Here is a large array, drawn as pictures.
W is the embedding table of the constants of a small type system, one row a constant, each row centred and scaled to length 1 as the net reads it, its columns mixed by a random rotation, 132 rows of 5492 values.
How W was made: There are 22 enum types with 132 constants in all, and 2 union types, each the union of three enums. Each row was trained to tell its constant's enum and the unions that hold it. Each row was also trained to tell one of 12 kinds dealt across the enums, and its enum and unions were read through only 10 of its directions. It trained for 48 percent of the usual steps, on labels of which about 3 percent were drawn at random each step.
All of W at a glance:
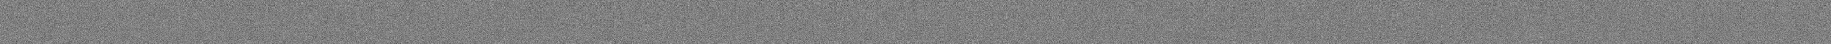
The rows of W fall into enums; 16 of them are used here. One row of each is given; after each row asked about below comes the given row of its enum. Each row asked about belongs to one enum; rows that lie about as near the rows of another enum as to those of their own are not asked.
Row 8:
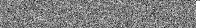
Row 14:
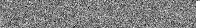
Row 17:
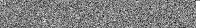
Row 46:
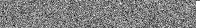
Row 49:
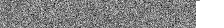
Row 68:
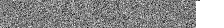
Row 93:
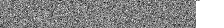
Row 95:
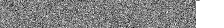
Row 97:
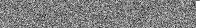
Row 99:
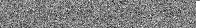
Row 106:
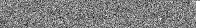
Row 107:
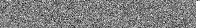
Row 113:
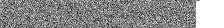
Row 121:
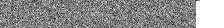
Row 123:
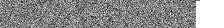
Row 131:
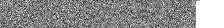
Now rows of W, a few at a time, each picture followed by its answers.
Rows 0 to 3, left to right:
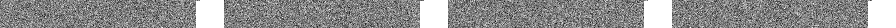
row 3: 68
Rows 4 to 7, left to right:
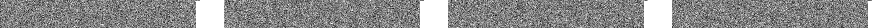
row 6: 113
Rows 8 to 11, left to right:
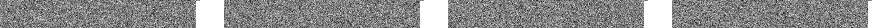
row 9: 95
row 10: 107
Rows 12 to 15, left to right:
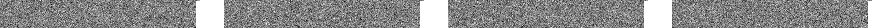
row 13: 107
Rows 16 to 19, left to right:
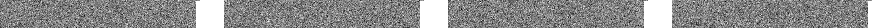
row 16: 17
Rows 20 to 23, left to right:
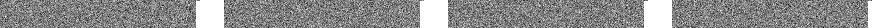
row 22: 14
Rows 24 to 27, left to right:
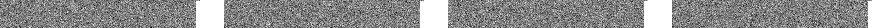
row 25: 17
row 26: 95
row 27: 17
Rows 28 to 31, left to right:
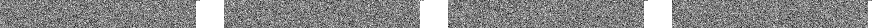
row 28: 14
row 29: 93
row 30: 121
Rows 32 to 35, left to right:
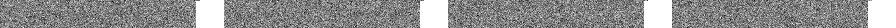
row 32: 99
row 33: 123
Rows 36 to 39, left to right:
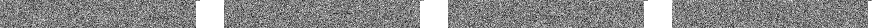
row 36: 8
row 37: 93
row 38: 97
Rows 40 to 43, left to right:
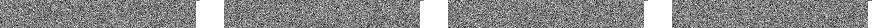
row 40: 99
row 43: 121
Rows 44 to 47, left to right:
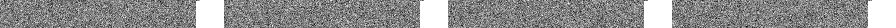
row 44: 93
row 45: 99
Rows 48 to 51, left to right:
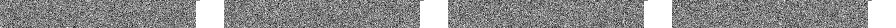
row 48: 14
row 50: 123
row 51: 95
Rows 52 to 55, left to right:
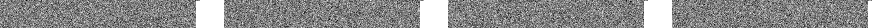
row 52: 107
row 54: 121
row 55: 14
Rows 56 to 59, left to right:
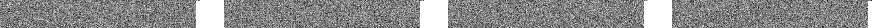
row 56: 14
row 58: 93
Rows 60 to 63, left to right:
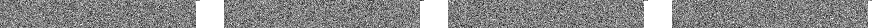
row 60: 113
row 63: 106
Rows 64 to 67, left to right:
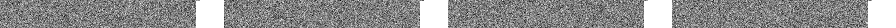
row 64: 49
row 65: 121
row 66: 93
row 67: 107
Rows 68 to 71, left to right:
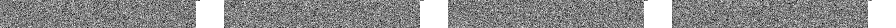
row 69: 113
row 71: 99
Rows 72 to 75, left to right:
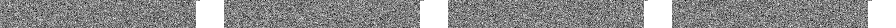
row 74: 17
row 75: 17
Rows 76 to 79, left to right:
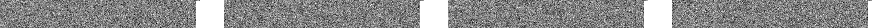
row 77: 49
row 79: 107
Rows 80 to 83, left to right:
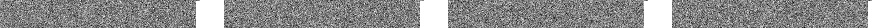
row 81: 107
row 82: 68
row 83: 121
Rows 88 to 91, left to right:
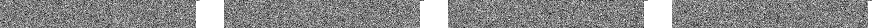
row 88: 131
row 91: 68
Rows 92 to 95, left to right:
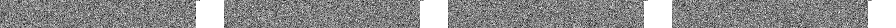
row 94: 17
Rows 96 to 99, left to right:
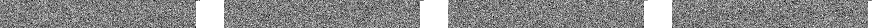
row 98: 93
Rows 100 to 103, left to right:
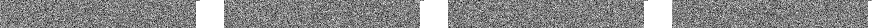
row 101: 46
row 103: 68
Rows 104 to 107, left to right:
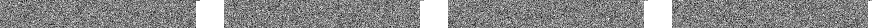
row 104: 123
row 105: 95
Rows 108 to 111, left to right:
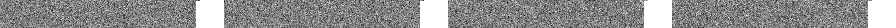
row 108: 68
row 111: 95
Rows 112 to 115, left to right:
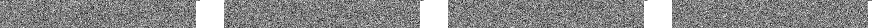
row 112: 99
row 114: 113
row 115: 68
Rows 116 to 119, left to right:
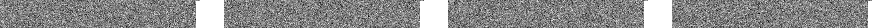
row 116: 95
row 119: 131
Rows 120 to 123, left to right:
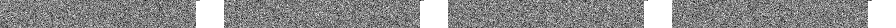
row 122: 14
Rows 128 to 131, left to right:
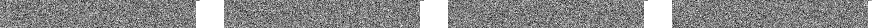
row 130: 99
